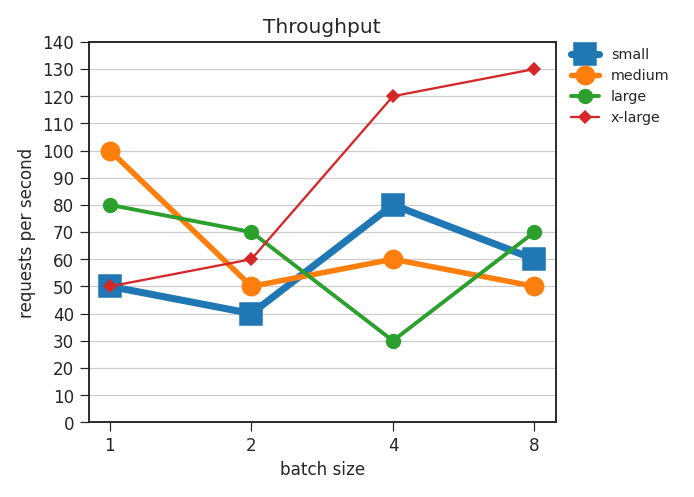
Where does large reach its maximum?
1
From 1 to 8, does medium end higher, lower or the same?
lower
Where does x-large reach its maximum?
8
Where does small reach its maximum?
4
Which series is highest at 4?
x-large
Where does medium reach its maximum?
1
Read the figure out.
Title: Throughput
x-axis: batch size, ticks 1 2 4 8
y-axis: requests per second, ticks 0 10 20 30 40 50 60 70 80 90 100 110 120 130 140
Legend: small, medium, large, x-large
Values:
small: 50 40 80 60
medium: 100 50 60 50
large: 80 70 30 70
x-large: 50 60 120 130
